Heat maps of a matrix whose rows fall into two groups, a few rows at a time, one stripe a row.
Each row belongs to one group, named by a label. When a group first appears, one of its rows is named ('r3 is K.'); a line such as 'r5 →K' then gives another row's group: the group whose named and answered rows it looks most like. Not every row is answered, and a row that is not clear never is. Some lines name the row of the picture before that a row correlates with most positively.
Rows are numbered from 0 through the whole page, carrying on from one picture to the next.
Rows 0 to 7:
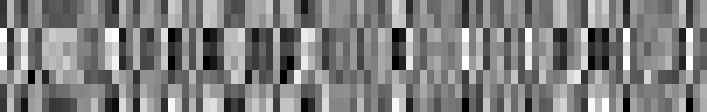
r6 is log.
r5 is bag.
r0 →log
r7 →log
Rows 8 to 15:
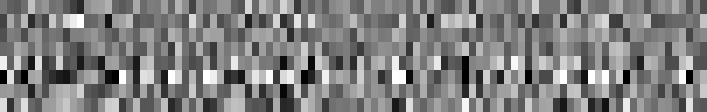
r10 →log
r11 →bag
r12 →bag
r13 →log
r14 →bag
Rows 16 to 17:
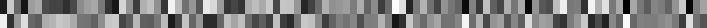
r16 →log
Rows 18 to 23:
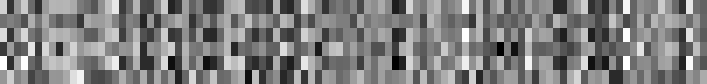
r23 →bag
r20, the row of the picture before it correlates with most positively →17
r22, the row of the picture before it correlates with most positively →17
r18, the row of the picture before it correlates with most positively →17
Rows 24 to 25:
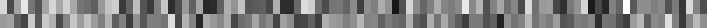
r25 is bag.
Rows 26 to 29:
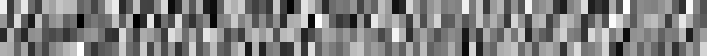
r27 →bag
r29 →bag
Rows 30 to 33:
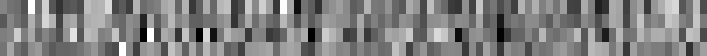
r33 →log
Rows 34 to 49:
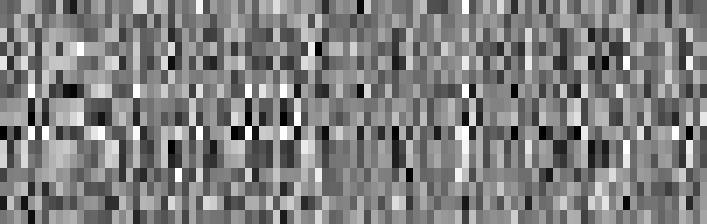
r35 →bag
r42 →bag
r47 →bag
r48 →log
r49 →bag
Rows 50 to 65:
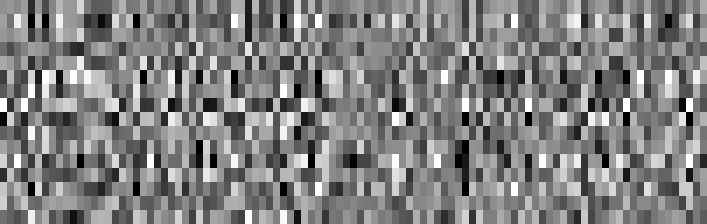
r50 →bag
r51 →bag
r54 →bag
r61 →bag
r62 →log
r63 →bag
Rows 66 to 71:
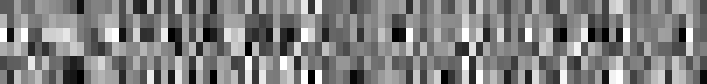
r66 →bag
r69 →bag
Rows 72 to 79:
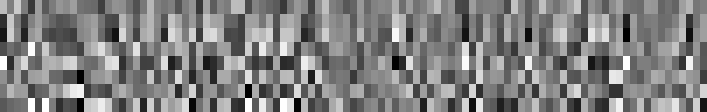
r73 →log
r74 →log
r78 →bag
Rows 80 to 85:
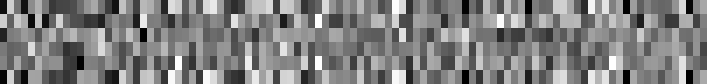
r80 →log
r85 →log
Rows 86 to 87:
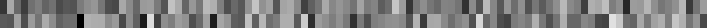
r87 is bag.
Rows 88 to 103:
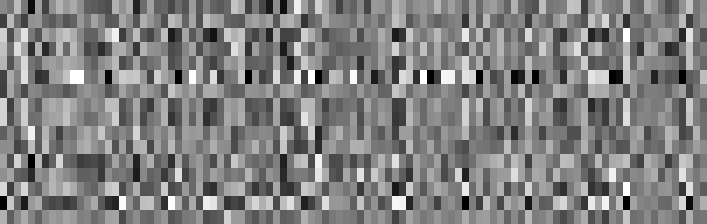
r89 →log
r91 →bag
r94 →log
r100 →bag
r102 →log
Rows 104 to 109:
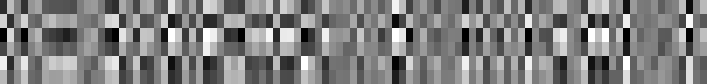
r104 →log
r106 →log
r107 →log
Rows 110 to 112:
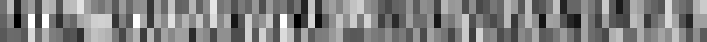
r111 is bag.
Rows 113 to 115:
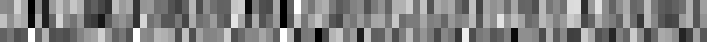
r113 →bag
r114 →bag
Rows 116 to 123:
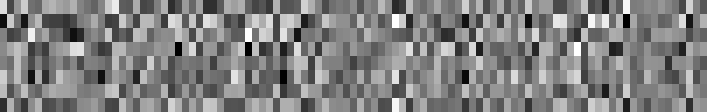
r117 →log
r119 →bag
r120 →bag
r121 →bag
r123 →log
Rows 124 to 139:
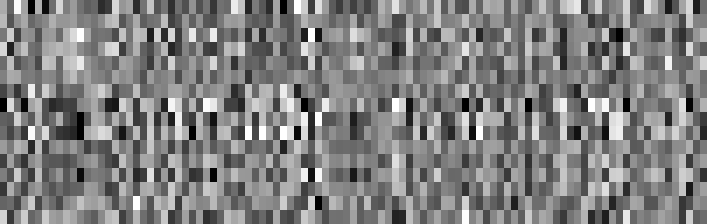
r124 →bag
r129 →bag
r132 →bag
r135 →log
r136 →bag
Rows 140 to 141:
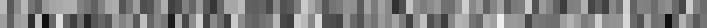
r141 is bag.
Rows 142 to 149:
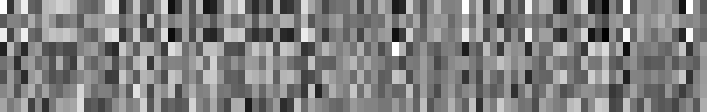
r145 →log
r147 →log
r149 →bag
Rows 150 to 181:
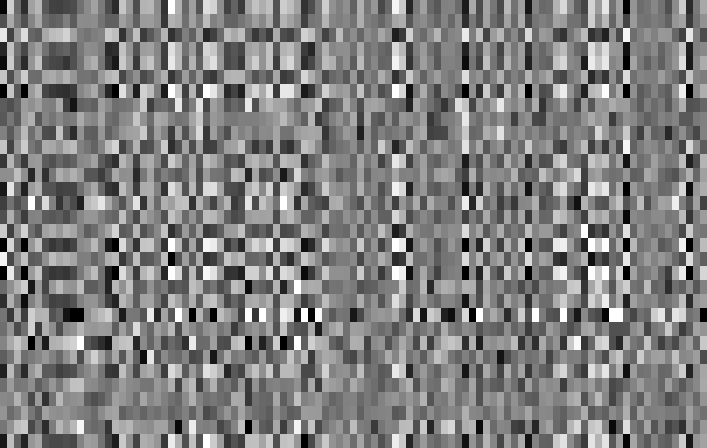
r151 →log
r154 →log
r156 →log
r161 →log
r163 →log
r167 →log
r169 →log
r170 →bag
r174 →bag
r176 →log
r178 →bag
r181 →log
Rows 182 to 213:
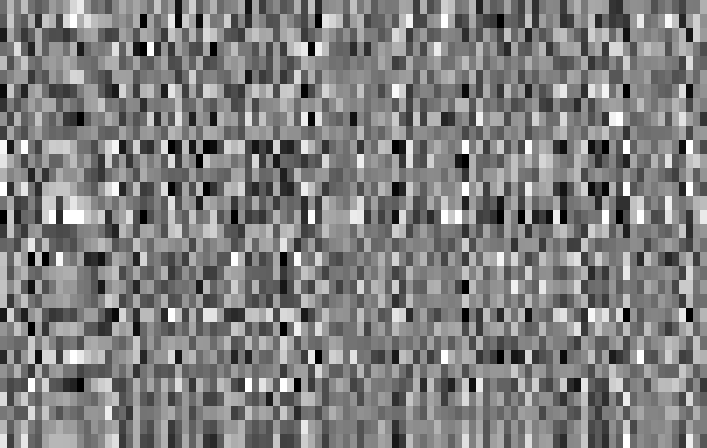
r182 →bag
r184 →log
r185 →bag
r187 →bag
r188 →log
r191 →log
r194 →bag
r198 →log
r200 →bag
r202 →bag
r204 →log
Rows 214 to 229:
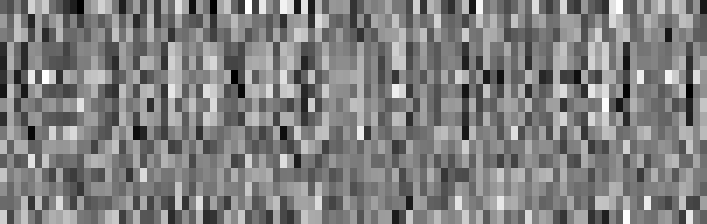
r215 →bag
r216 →bag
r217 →log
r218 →log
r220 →log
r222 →log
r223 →bag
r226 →bag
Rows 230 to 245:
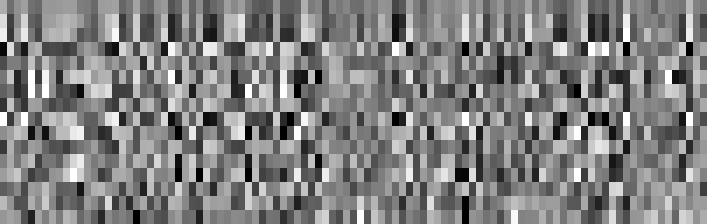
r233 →log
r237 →log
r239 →bag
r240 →log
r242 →bag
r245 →bag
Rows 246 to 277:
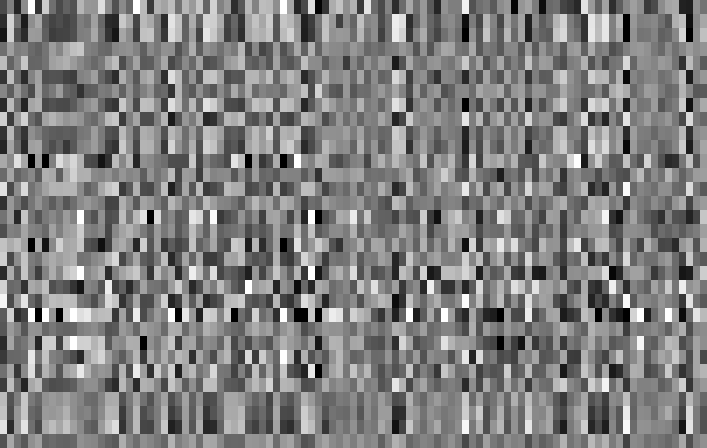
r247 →log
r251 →log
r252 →bag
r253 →log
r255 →log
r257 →bag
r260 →log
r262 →bag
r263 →bag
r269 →log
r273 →log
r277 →log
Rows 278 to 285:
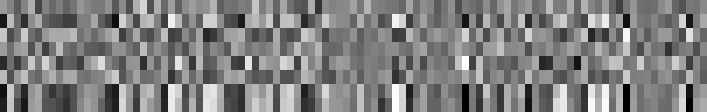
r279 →log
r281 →bag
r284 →log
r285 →log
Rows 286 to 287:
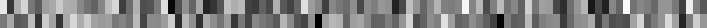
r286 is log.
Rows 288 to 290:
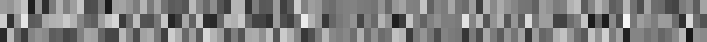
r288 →bag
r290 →log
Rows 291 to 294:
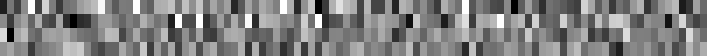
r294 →bag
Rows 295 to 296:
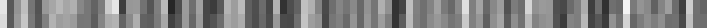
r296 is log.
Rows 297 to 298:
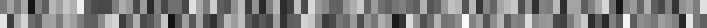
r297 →bag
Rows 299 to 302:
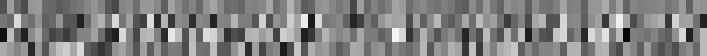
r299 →log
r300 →bag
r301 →log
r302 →bag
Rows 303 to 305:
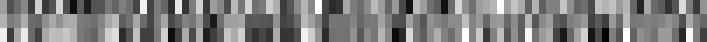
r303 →bag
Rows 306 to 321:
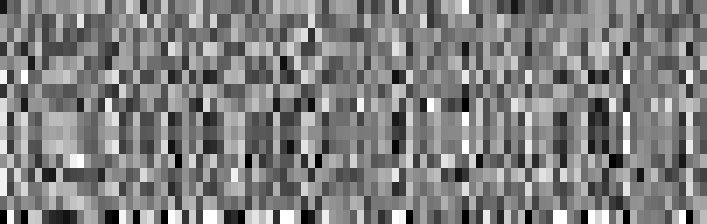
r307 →bag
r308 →bag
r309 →log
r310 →bag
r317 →bag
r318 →bag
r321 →log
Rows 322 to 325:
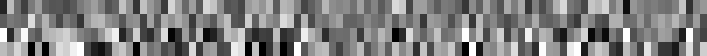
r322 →log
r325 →bag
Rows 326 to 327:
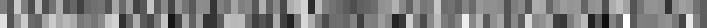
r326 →bag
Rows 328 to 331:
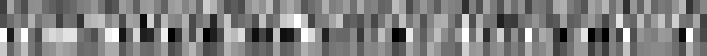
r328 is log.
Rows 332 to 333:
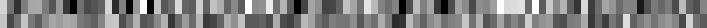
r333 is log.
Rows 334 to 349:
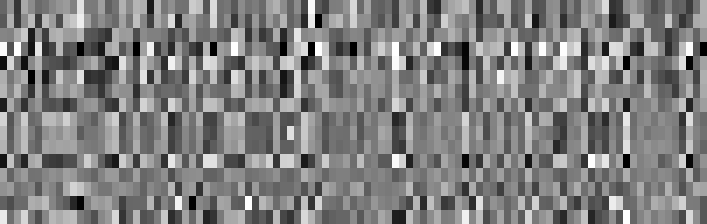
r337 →bag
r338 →log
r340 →bag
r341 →log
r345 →log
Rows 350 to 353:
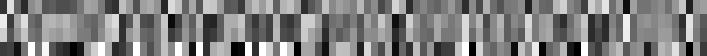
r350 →log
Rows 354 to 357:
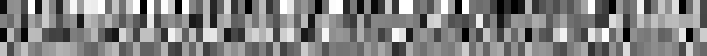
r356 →log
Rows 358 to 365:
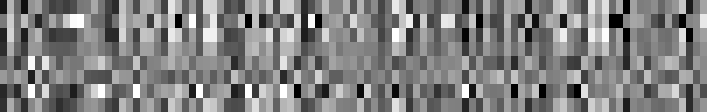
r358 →log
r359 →bag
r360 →log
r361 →log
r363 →bag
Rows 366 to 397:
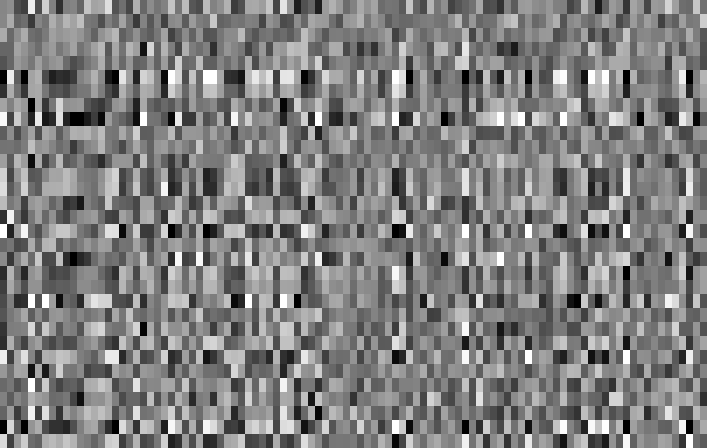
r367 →bag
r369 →bag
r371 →log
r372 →log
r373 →bag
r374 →bag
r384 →bag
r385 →log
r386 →log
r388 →bag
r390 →log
